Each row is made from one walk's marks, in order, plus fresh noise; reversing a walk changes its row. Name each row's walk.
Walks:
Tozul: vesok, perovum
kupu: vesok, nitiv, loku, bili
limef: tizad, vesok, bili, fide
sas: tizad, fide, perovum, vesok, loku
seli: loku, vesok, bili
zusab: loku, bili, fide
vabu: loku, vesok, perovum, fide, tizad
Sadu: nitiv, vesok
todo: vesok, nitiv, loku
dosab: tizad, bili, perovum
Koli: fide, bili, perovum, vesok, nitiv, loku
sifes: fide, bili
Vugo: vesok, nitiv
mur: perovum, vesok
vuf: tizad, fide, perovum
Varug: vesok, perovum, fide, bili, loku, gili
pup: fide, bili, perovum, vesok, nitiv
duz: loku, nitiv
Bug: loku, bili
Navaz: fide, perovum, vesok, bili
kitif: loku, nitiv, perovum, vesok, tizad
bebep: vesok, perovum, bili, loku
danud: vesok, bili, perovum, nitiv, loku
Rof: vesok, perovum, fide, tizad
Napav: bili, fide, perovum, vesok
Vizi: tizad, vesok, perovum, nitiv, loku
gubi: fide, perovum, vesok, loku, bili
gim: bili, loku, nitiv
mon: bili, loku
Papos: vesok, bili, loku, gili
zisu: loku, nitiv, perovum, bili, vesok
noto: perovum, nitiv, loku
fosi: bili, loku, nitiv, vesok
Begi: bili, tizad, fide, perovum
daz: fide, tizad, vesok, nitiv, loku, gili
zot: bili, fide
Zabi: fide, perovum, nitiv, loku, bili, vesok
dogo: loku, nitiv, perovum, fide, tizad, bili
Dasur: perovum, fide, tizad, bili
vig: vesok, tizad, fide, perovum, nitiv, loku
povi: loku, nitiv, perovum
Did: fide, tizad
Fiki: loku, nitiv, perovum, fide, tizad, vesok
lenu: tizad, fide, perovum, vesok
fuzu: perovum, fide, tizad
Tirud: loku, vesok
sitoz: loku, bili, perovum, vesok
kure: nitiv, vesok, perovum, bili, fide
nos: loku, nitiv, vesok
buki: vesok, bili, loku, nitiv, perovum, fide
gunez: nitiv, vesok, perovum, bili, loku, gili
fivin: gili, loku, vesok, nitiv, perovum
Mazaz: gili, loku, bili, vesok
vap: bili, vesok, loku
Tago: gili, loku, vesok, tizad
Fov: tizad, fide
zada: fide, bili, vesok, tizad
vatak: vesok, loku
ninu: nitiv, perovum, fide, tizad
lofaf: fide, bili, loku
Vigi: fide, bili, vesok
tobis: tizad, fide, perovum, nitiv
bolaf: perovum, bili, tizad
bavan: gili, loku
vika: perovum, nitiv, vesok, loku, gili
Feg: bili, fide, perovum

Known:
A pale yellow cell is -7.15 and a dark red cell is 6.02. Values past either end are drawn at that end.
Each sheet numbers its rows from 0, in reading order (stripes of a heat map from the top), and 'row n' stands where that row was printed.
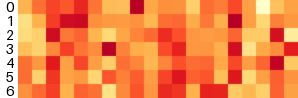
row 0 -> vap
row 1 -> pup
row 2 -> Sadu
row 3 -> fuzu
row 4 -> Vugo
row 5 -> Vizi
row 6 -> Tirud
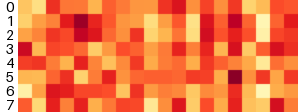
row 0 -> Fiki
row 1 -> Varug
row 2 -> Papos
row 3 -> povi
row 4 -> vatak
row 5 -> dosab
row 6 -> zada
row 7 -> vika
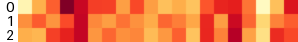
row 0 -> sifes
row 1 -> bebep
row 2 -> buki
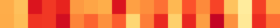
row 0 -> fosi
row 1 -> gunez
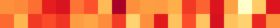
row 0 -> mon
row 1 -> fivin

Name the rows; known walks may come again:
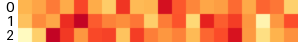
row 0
mur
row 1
gubi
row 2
limef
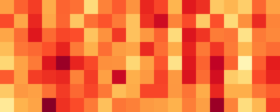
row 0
Tirud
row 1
kitif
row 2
seli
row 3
sitoz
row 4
Varug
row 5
gim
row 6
Rof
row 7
Feg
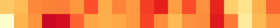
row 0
sas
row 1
Napav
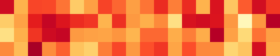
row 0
povi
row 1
zusab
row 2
pup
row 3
nos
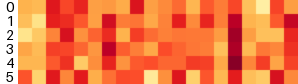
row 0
fosi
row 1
dogo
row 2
Begi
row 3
bolaf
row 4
dosab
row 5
vika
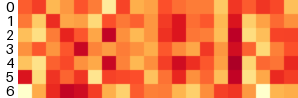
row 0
Tozul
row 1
Vizi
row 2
ninu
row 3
bebep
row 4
tobis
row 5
noto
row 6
Vigi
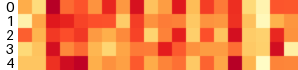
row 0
daz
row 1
zada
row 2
fivin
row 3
Sadu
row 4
Koli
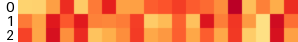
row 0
vuf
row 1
kupu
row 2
todo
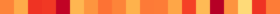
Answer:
danud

